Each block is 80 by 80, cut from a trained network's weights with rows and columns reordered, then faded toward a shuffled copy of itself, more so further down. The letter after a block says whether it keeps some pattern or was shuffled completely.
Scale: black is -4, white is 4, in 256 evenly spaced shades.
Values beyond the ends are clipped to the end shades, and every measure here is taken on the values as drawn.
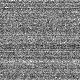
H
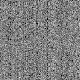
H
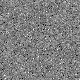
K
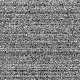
H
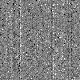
H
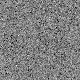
K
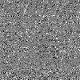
H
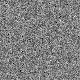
K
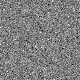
K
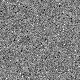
K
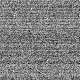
H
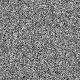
K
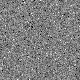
K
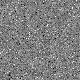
K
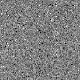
H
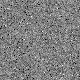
K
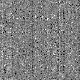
H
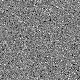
K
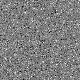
K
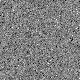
K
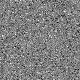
K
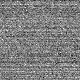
H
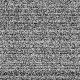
H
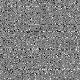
H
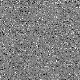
H
